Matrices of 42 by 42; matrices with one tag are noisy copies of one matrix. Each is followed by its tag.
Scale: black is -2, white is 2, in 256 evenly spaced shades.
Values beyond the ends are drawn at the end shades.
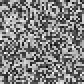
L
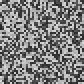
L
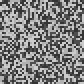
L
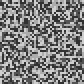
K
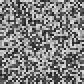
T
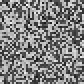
L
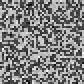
K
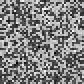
T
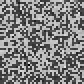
T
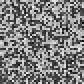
T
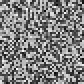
L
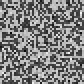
K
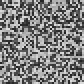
K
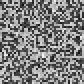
K
